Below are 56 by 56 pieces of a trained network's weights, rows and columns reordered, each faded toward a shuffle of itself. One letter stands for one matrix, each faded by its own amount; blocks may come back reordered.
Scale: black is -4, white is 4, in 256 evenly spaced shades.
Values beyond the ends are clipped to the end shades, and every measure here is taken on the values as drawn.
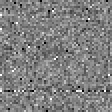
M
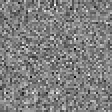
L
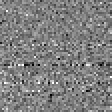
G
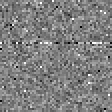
M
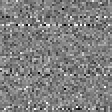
G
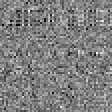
G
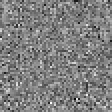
L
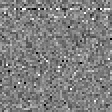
M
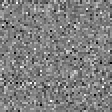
M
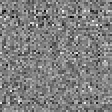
G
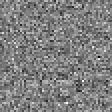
L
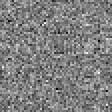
L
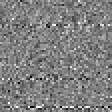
G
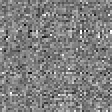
G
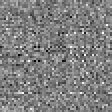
G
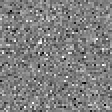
M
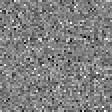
M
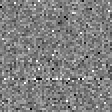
M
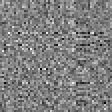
G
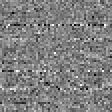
G
